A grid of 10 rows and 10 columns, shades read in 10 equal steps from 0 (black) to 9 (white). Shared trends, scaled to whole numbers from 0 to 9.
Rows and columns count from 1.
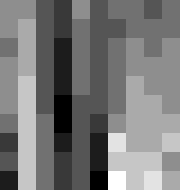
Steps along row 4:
up down down up down up up same same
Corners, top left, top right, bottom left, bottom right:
5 4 1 6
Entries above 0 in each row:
10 10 10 10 10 9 9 10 10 9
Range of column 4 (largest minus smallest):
2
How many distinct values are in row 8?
7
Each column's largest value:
5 7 4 2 5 3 9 7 8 7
